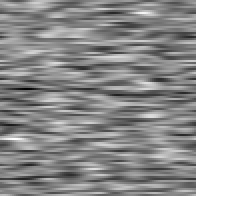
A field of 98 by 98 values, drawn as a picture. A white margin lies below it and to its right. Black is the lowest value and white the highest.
Mirror symmetry: none. Grain: streaks across. Histogram: bell-shaped. Slope: none. Ninth with the highest average: top left.
